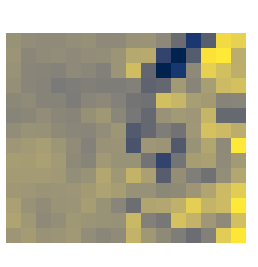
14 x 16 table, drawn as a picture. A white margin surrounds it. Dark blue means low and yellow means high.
Stripes: none. Seam: vertical, 50% of the way across, the left part calmer. Mirror symmetry: none.
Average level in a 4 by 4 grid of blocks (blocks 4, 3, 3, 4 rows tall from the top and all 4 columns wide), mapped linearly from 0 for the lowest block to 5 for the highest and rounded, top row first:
2204 / 2213 / 3313 / 3335
